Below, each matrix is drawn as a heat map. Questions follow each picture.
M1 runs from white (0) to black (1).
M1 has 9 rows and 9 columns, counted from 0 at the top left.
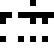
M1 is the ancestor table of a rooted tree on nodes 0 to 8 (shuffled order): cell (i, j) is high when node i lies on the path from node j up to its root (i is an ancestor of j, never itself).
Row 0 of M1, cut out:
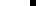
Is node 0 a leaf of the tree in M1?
no
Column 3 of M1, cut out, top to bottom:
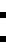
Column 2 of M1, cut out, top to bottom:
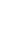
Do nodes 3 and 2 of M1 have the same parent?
no
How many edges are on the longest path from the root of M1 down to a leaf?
4
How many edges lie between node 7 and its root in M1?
3
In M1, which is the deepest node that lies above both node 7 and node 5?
3
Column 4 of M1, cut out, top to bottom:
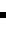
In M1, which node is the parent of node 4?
2
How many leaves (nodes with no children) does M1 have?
5
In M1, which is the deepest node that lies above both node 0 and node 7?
3
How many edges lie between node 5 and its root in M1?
4
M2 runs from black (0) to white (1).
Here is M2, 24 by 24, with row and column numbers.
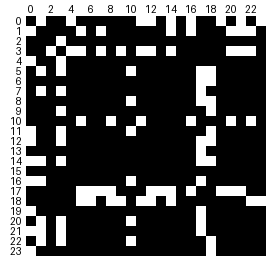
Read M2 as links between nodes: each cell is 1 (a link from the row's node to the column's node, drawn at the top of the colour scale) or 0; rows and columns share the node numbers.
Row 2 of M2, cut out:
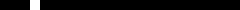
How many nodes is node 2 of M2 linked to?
1
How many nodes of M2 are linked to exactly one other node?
2
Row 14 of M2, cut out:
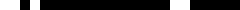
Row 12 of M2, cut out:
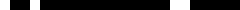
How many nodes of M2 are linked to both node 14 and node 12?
4
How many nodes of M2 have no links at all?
1
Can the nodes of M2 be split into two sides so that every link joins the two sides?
no
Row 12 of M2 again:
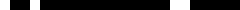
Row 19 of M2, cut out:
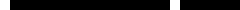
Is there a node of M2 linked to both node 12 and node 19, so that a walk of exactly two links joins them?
yes
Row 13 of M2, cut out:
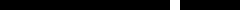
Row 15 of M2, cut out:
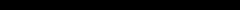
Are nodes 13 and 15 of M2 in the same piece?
no
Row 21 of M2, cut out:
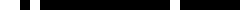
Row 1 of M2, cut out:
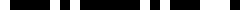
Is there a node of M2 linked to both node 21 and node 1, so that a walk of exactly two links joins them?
yes
